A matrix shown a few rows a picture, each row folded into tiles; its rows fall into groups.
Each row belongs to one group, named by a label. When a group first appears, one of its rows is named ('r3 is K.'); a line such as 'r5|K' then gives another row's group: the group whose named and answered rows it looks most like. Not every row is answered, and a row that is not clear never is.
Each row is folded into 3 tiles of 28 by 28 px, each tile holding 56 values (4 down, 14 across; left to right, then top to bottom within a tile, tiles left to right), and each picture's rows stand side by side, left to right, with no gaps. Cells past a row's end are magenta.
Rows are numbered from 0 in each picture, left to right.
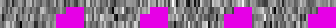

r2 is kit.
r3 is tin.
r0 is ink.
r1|kit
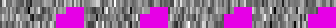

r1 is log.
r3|tin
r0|kit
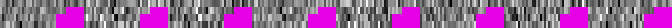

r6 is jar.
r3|kit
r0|ink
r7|tin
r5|jar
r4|log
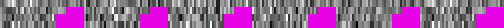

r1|ink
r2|log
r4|ink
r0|log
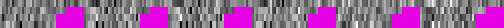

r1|tin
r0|ink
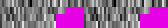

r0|jar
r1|jar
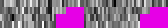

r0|log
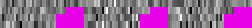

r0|ink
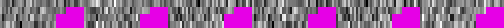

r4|jar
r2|jar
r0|ink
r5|kit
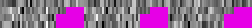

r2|ink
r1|tin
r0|tin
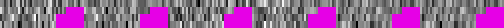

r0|tin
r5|ink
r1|tin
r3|log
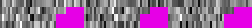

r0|kit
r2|tin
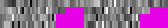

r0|tin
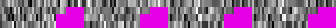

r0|jar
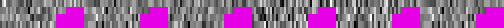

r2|ink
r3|jar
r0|kit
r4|tin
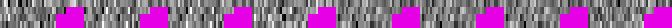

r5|ink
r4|ink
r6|ink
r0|kit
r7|jar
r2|log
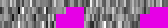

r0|log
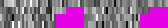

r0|log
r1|tin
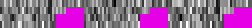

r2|log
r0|log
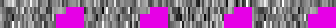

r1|log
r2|jar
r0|log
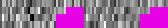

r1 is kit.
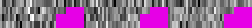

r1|jar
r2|tin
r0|ink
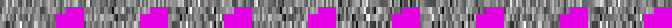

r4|ink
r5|tin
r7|log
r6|kit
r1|kit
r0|kit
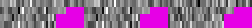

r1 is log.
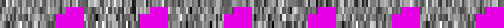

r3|ink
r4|kit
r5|kit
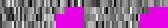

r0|jar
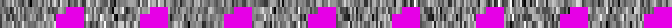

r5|jar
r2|ink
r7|tin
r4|jar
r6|kit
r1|kit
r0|jar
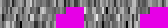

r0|ink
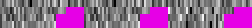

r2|tin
